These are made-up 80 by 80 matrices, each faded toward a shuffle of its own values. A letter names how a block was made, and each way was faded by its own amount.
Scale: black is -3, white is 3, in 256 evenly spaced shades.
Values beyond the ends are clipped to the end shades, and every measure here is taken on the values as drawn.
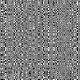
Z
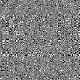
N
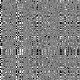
Z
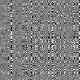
Z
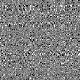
N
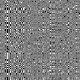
Z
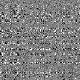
N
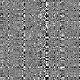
Z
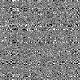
N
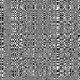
Z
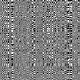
Z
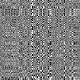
Z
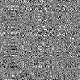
N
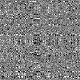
N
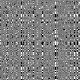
Z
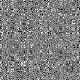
N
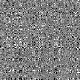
N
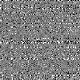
N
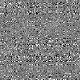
N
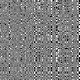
Z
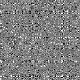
N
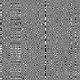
Z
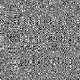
N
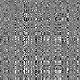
Z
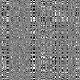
Z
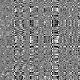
Z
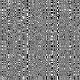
Z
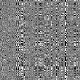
Z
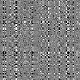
Z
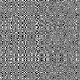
Z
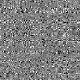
N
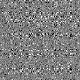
N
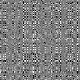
Z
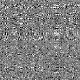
N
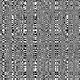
Z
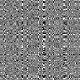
Z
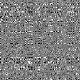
N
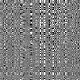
Z
